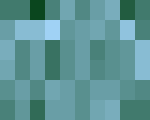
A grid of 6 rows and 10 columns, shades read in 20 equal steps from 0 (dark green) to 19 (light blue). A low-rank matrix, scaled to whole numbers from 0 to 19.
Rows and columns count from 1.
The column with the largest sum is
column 8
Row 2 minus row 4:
-1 7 4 13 1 0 4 1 6 -8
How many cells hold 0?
1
